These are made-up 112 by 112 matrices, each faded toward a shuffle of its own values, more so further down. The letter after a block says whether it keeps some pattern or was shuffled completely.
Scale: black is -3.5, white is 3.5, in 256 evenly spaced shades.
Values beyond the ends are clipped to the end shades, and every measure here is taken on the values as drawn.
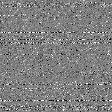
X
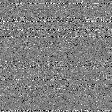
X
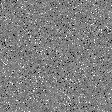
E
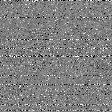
X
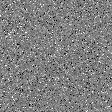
E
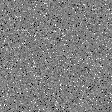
E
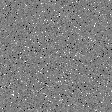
E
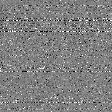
X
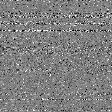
X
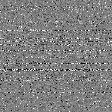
X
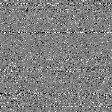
X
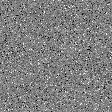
E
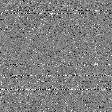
X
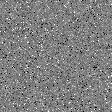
E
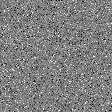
E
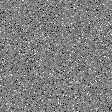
E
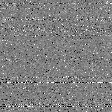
X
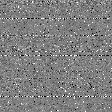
X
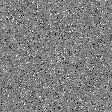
E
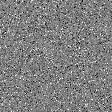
E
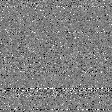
X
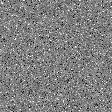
E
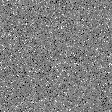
E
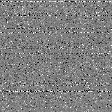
X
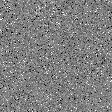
E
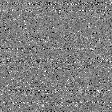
X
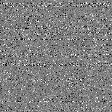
X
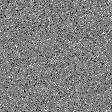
E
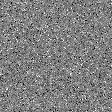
E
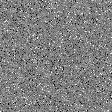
E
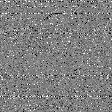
X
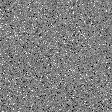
E
